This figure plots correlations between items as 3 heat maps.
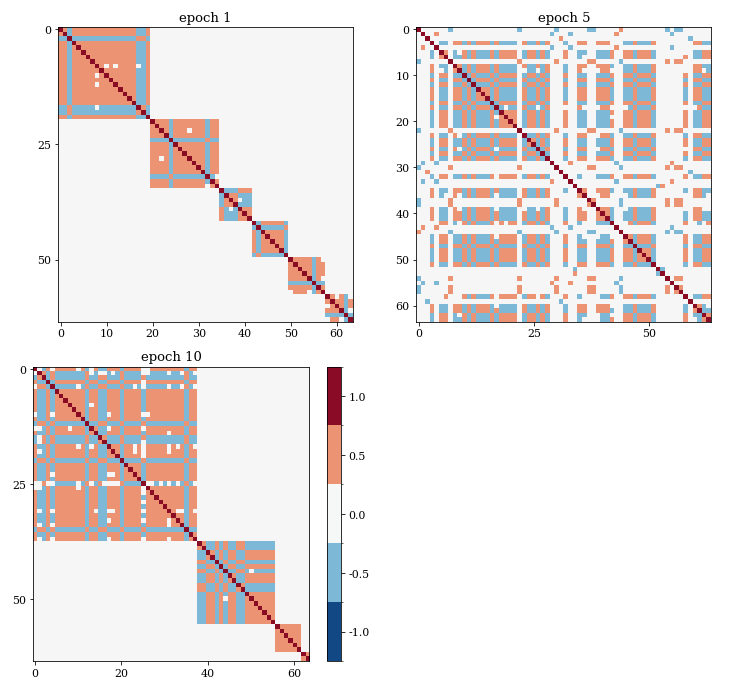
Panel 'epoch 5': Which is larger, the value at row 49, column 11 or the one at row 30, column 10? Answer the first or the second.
the second
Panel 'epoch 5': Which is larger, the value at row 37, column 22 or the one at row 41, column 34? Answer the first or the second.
the first
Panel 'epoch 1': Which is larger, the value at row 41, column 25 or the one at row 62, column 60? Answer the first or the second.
the first
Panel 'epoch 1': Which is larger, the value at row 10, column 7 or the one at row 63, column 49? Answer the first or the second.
the first
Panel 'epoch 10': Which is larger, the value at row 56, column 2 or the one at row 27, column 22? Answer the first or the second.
the second
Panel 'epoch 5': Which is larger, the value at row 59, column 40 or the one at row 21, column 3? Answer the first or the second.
the first
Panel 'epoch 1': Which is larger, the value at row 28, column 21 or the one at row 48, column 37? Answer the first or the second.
the first
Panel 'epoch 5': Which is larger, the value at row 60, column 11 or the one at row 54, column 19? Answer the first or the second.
the first
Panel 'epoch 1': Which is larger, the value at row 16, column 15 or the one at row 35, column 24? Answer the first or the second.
the first
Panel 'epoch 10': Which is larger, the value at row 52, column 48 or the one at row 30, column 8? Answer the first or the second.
the second
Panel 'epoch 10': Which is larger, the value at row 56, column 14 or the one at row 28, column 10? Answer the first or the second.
the second
